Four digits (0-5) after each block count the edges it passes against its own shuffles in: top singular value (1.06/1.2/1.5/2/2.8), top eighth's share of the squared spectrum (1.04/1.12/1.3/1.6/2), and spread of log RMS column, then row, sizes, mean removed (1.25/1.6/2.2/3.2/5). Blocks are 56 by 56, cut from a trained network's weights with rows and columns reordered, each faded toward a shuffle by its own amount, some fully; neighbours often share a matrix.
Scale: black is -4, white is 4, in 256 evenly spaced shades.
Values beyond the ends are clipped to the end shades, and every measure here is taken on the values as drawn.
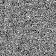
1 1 0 0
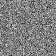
0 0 0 0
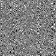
3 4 3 1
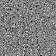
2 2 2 0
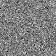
0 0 0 0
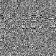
3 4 1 2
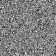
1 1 0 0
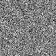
0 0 0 0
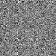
3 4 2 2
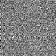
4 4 2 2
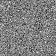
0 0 0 0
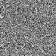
2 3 1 0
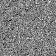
0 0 0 0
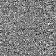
2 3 2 1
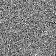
0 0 0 0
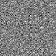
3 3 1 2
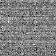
3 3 2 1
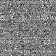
2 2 1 0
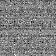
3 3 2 0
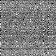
3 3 2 0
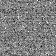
1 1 0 0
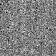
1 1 0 1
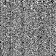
2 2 0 1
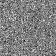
0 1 0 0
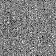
1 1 0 0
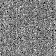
2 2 0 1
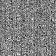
2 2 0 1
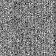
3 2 0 1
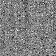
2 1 0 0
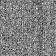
2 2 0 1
